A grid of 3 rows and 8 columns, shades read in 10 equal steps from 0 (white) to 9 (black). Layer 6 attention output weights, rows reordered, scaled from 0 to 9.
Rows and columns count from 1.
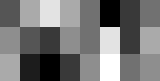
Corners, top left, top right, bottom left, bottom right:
6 5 3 4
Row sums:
39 37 40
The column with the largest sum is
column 7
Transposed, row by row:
6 4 3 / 3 6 8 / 1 7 9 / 3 4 7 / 5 5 4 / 9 1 0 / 7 7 5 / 5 3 4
